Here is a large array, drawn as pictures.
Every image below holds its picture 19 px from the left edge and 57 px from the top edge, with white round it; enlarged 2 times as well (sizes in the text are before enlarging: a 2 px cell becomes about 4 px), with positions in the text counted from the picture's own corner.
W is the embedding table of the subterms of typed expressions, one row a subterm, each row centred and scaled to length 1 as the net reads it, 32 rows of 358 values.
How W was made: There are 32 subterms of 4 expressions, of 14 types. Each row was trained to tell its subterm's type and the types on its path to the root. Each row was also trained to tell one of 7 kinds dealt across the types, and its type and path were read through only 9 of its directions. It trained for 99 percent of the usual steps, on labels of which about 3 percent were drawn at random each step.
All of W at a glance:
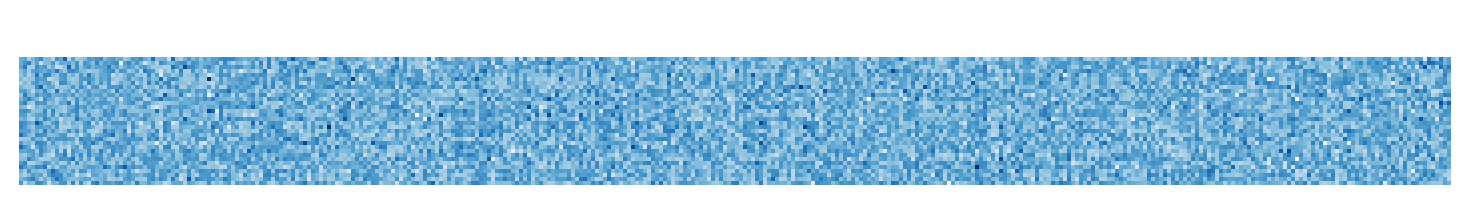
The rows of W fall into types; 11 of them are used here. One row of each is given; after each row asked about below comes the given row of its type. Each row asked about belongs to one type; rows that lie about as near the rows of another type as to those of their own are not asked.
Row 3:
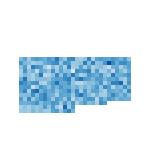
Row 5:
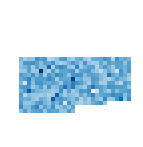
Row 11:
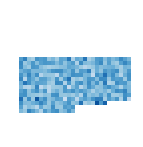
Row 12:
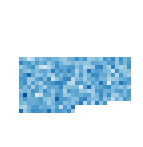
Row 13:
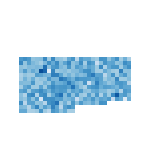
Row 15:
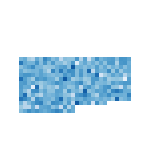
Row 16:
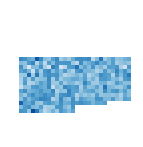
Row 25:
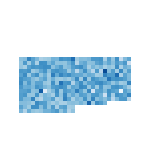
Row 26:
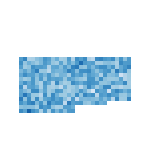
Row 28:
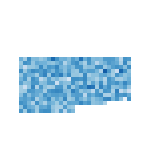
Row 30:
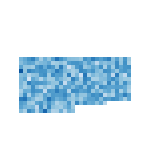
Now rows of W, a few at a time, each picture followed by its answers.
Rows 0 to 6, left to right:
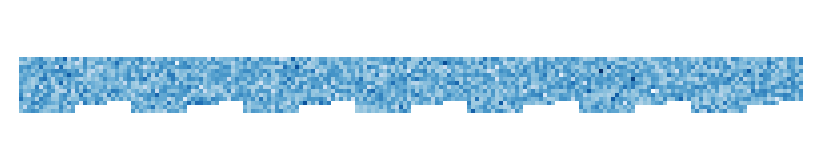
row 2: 11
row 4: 5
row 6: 5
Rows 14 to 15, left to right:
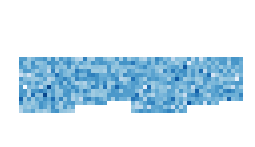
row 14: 11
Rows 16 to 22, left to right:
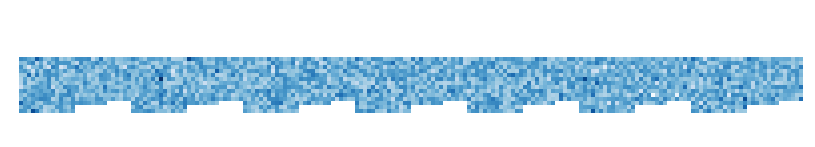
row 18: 13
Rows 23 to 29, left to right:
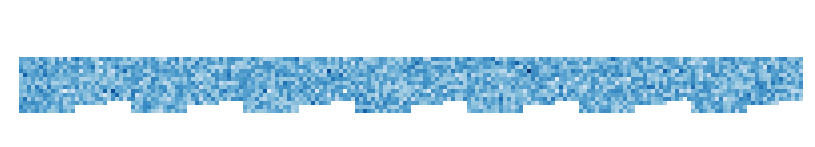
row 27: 11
